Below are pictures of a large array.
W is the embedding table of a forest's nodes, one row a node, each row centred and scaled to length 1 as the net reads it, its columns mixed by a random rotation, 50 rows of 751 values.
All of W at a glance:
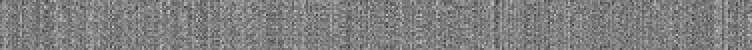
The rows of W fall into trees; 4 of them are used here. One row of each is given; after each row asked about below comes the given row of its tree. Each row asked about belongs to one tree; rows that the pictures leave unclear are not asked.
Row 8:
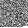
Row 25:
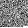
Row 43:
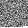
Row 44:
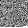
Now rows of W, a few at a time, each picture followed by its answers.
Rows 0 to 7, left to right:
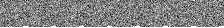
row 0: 25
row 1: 44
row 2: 25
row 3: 25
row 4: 43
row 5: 25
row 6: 8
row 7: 8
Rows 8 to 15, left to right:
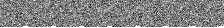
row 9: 43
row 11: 25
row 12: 25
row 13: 44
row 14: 43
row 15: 43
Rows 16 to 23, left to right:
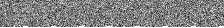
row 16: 25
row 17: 25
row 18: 43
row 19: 43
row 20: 43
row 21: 44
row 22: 8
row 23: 25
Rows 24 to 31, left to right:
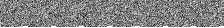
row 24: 43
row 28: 43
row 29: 8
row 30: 44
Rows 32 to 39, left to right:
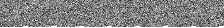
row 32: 25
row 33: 43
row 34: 43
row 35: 43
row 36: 44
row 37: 25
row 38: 8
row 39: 25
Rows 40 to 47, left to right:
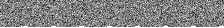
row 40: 43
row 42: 8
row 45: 25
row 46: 25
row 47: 25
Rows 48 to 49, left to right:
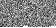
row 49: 43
